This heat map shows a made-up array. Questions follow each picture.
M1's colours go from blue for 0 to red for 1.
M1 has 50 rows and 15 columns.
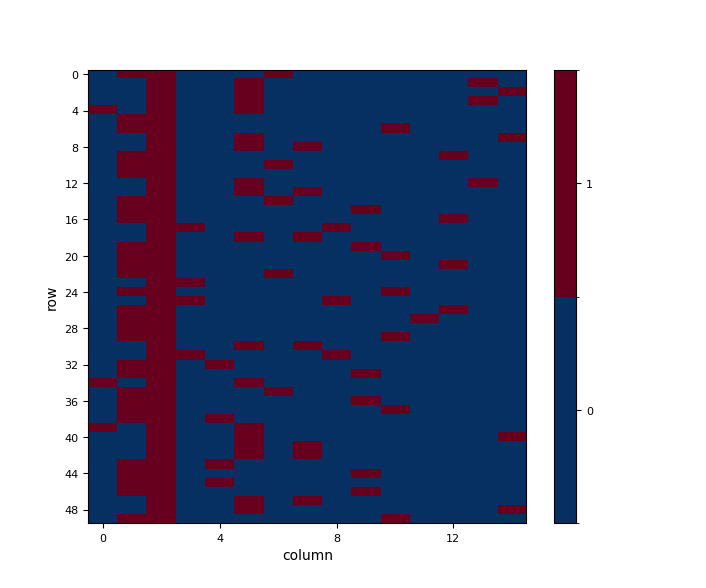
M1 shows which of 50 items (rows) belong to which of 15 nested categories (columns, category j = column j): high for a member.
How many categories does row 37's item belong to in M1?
3
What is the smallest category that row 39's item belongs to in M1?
0
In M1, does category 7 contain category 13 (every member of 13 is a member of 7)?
no
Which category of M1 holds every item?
2
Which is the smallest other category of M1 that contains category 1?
2
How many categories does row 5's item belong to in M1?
2
